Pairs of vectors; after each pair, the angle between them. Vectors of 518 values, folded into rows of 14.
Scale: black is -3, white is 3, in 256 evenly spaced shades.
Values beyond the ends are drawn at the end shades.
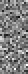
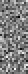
nearly parallel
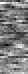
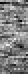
nearly opposite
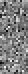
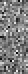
nearly opposite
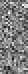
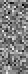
nearly opposite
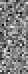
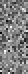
partly aligned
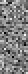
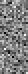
nearly parallel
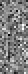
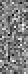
nearly parallel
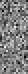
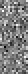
nearly opposite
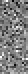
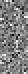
partly aligned
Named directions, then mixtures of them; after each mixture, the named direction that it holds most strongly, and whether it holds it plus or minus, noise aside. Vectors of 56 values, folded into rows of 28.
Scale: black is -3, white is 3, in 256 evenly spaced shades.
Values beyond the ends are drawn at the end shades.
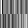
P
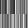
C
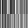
C, plus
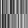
P, plus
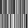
C, plus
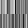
C, minus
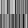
C, minus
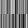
C, minus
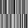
C, plus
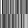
P, plus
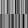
C, minus
